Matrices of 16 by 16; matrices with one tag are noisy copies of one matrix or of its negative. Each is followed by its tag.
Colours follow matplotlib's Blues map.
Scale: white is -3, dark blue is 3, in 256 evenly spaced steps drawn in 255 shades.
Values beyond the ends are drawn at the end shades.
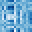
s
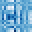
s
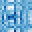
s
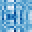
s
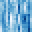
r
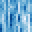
r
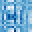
s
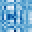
s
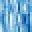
r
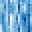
r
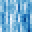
r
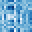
s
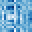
s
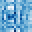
s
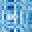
s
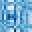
s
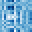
s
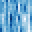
r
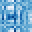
s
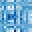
s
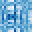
s
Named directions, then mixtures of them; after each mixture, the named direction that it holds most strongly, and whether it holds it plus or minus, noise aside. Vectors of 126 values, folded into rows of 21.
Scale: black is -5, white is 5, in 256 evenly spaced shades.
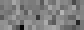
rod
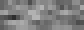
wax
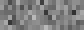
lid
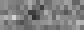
wax, minus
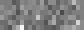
rod, minus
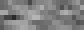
wax, plus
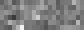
rod, minus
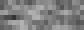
wax, plus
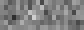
lid, plus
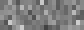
lid, minus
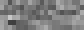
wax, minus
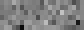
rod, plus
